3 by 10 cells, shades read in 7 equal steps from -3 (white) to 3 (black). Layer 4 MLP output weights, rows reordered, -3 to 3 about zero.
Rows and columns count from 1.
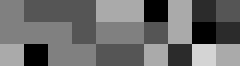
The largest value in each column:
0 3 1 1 1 1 3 2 3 2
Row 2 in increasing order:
-1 0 0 0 0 0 1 1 2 3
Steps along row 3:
up down same up same down up down up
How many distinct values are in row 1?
5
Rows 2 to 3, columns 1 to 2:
0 0 | -1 3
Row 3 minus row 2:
-1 3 0 -1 1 1 -2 3 -5 -3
